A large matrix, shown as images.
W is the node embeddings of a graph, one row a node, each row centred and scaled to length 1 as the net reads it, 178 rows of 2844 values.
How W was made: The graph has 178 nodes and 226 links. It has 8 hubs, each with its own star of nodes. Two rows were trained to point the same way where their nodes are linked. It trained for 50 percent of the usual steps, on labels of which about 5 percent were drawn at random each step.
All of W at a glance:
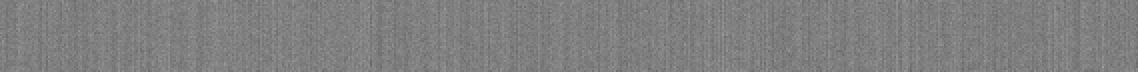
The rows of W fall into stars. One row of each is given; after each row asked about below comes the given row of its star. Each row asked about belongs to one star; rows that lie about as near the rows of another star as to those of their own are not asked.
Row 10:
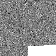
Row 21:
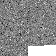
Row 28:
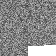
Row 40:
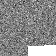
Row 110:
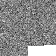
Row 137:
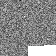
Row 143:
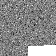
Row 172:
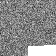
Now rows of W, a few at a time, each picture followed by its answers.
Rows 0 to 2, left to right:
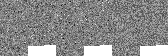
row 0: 110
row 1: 28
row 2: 110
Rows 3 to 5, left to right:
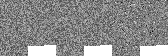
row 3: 137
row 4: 40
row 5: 21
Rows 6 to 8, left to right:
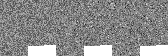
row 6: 10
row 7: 40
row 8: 40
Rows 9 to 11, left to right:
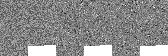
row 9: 21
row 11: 143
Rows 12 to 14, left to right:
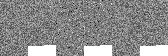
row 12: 172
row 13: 21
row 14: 40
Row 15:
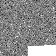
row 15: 10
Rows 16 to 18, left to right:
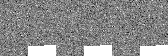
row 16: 21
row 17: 110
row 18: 143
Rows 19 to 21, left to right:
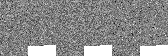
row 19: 172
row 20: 28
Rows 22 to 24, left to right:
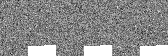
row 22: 172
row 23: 110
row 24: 172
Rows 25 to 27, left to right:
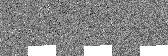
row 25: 10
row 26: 110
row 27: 21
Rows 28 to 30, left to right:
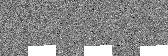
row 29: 137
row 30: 10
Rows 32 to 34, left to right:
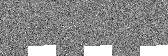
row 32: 172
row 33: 21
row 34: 137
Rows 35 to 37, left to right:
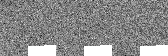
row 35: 40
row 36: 40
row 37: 143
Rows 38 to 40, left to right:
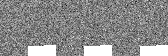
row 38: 172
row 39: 110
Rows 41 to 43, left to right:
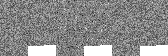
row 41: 10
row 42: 172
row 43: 21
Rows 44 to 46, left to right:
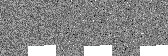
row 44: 21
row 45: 28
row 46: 137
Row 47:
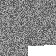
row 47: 40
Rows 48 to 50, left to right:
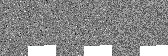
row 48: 21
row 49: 10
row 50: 172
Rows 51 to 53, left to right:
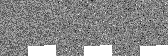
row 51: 21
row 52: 10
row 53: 137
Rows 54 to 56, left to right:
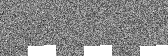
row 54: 172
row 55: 110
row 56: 137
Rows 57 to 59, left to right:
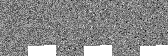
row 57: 10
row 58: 110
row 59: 143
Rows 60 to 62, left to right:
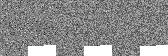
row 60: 143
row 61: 172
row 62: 28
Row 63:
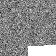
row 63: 172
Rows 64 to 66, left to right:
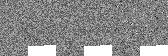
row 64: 40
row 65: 40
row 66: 137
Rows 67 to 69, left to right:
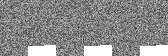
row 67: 172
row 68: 40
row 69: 110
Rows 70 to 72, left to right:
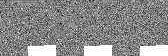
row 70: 172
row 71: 40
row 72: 143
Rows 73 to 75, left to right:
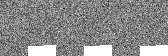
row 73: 172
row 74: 10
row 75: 110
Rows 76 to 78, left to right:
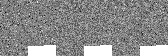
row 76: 28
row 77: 10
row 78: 40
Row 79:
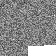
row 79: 137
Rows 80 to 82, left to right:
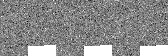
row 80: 21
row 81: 40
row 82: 110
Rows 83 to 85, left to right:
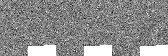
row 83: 143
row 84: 143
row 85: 172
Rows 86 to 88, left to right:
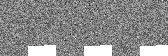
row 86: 10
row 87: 40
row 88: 172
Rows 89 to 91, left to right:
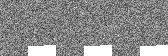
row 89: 143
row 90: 28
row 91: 172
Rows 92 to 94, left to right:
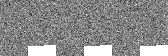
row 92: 137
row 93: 21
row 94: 137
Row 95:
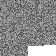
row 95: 110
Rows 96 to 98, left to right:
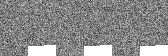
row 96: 172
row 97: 40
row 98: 143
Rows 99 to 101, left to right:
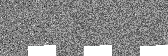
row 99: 137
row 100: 143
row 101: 28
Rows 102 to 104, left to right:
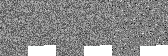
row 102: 172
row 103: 172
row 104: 137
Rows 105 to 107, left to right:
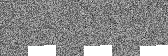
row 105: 21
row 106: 28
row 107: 110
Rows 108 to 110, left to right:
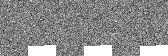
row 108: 137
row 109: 10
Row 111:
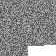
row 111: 172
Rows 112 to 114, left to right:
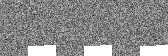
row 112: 110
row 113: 137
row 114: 40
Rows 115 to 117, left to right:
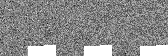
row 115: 172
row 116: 28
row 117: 21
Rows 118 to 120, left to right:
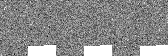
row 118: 143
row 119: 21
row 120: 110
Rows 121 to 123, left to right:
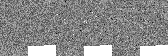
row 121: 40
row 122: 28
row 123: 172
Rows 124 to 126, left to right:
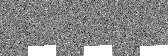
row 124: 28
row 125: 10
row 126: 10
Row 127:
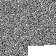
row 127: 110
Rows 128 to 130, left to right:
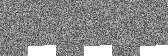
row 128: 10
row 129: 21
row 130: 10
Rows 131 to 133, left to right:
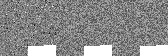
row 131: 143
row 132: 28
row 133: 137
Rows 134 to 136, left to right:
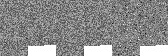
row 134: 110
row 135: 21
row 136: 10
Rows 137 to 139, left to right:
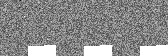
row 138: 143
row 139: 28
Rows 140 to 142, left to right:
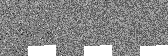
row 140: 172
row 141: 110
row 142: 40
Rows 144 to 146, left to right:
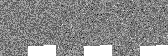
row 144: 143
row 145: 28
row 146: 40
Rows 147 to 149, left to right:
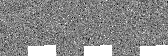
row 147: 110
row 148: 28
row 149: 143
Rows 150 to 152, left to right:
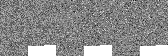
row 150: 137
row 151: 110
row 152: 143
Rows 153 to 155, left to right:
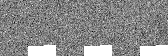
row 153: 143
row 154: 137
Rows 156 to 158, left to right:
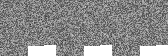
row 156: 21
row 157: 40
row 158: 110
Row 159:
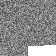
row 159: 137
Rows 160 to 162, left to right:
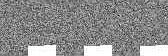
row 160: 21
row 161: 137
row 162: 40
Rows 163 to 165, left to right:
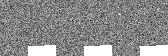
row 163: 110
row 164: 172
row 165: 28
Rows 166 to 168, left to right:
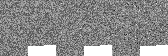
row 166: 172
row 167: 28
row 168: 40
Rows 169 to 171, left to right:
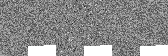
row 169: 143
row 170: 110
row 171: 143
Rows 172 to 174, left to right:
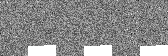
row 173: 40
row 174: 10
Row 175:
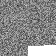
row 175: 110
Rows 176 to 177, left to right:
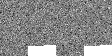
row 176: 172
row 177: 10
